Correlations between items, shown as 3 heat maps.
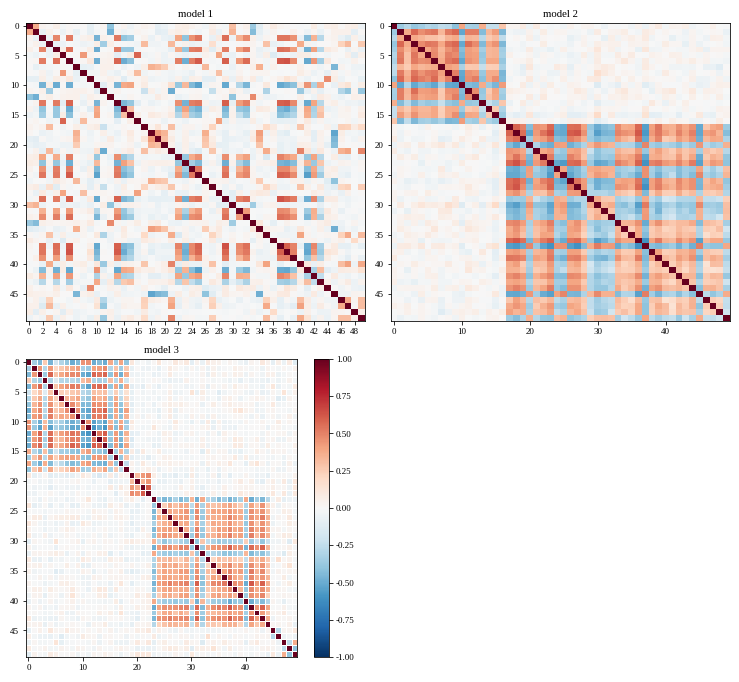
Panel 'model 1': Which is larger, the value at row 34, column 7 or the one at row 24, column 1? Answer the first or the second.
the first
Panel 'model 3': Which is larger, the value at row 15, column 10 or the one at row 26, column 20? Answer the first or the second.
the first
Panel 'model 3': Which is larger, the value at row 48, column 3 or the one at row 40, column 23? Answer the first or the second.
the second
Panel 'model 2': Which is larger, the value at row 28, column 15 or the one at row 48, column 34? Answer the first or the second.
the second
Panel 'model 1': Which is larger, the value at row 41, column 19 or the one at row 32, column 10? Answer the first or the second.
the first
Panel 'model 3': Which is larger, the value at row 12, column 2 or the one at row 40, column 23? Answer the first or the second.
the first
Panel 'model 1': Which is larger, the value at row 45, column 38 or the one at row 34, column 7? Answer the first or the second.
the second
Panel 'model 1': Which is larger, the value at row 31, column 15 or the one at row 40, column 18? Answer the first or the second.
the second
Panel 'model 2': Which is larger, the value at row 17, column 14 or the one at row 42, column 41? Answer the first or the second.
the second
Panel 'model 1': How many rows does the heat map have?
50
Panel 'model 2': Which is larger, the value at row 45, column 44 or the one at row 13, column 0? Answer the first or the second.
the second
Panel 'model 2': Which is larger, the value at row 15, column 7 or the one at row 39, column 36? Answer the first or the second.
the second
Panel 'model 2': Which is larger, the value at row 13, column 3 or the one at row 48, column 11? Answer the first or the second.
the second
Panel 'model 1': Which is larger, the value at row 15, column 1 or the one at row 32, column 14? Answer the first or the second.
the first
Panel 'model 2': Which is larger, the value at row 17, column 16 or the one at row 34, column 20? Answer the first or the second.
the first
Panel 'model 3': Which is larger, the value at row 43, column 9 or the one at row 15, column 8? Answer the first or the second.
the first
